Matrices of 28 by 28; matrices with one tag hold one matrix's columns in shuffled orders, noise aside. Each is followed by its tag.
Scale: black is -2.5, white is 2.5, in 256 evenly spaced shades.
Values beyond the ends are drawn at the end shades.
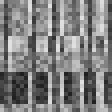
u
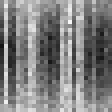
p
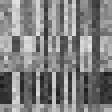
u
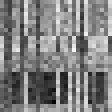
u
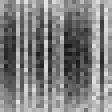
p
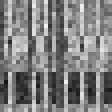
u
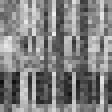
u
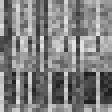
u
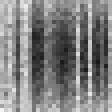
p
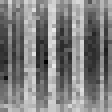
p
